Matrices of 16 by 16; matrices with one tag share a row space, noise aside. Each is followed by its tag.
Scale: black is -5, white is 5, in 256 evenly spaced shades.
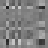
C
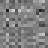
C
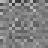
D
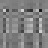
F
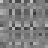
D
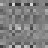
D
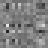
C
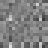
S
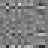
C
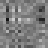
C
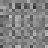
D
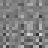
F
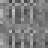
D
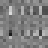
S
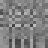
D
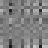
S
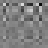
F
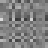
D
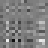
C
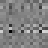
S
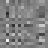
C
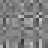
F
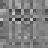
D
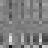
S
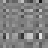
F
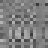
D
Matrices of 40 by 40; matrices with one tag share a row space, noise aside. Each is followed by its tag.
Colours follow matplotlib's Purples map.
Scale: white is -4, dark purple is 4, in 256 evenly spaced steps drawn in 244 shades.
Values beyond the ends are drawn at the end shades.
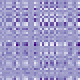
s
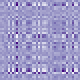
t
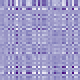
t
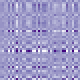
t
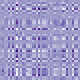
t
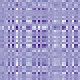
t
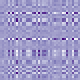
t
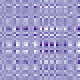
s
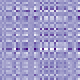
s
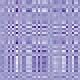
t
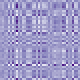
t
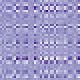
s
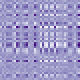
s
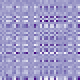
s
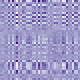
t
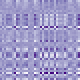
s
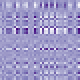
s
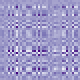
t
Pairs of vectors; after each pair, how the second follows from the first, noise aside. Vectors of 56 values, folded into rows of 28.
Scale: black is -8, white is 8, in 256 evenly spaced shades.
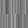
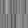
negated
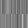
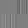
partly zeroed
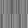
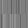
partly zeroed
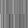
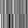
scaled up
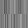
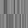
sign-scrambled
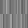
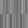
negated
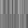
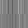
partly zeroed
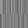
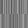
negated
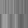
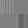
partly zeroed
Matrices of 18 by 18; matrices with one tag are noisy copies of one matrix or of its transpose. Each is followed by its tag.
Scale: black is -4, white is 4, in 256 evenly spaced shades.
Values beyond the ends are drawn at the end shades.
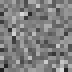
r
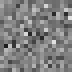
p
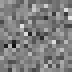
p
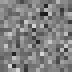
p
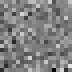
r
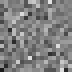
r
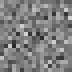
p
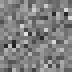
p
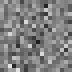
p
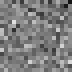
r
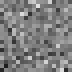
r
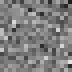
r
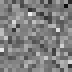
r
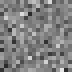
r
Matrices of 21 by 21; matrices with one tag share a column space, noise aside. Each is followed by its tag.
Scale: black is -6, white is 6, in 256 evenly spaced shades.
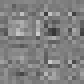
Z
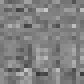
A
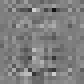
A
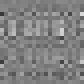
Z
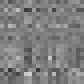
A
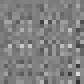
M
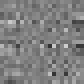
M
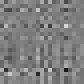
A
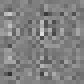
Z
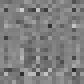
A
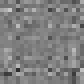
A
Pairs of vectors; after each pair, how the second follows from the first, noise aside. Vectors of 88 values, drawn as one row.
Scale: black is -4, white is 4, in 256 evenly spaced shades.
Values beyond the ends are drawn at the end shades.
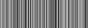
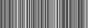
negated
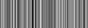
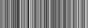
shuffled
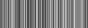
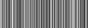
shuffled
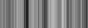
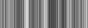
negated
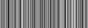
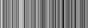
shuffled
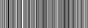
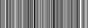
shuffled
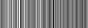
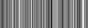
shuffled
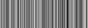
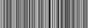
shuffled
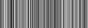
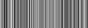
negated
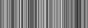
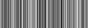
negated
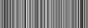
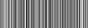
negated
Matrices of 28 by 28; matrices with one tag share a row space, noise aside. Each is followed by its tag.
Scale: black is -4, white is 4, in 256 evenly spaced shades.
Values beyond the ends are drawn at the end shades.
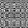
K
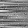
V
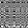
K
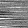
V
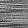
V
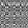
K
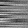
V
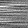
V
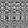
K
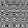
K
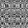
K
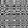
K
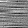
V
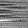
V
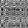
K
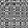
K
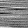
V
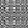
K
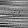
V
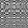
K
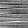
V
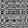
K
